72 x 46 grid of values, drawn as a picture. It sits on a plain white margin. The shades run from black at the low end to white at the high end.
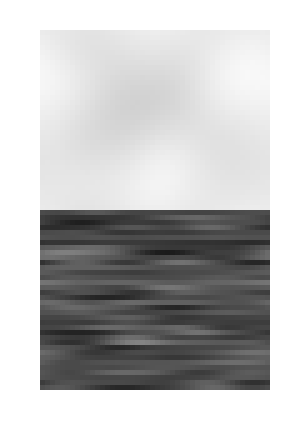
The table splits into 2 rows of 1 panel. Panel 1,1: very high, smooth, faint in contrast. Panel 2,1: low, streaked across.
